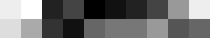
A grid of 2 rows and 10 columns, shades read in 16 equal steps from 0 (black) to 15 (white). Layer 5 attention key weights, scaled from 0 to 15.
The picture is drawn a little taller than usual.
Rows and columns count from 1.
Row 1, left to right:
14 15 2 4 0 1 2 4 9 14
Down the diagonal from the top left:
14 10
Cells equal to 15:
1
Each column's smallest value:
13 10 2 1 0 1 2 4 5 6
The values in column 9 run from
5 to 9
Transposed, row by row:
14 13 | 15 10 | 2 3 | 4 1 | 0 6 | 1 7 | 2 7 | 4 9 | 9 5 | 14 6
